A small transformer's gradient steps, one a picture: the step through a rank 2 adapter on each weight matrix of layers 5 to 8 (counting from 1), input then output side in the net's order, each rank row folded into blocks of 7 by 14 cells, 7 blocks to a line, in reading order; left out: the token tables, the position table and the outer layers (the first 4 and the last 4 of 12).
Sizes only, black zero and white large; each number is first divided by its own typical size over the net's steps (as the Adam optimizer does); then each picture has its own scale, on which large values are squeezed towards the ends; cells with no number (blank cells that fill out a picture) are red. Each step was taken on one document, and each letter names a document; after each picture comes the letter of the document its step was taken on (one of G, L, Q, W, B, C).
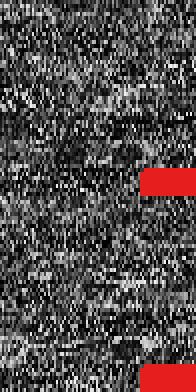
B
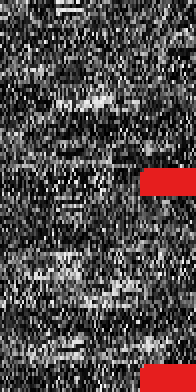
B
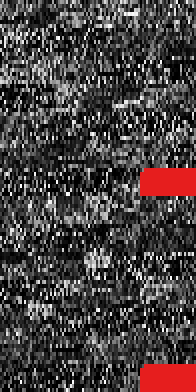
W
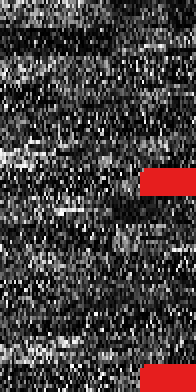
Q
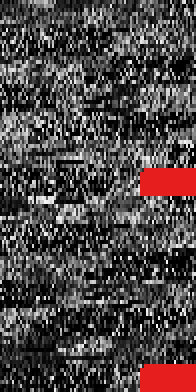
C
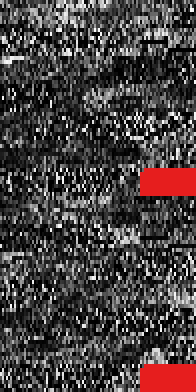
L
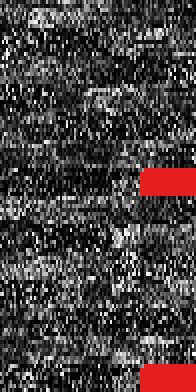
L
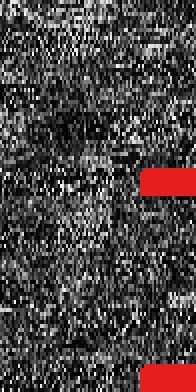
W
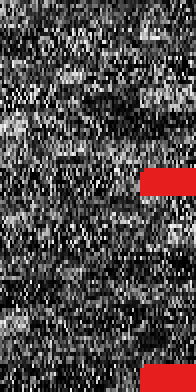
C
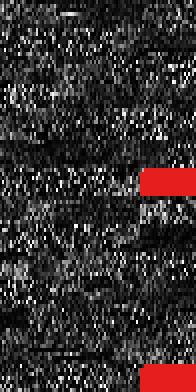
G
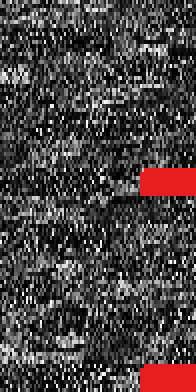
Q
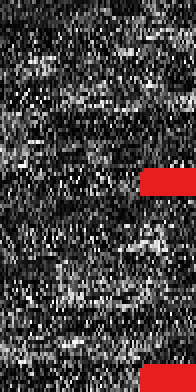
Q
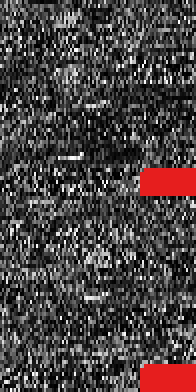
W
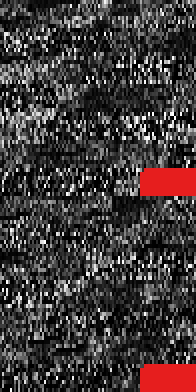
W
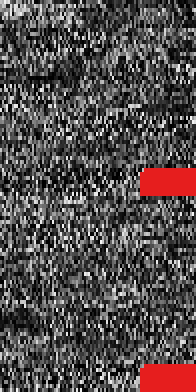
B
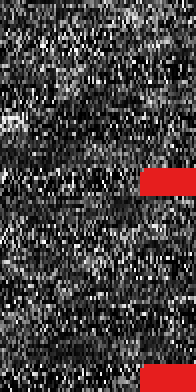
W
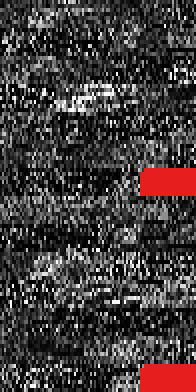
L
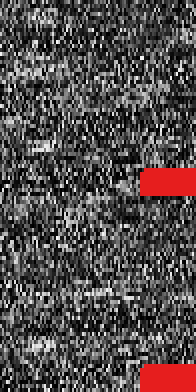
B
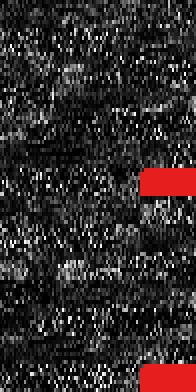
G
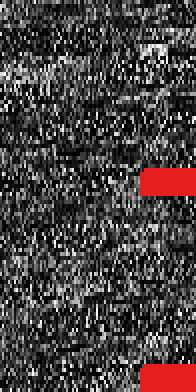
Q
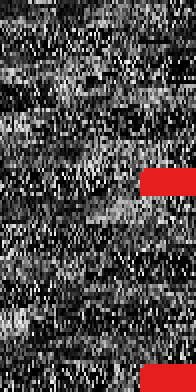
C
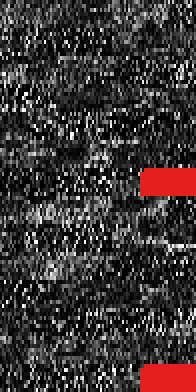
Q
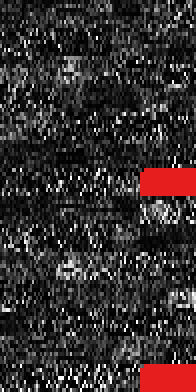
G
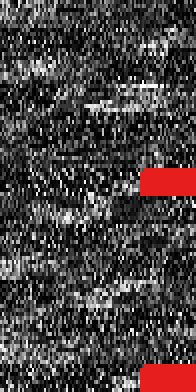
Q
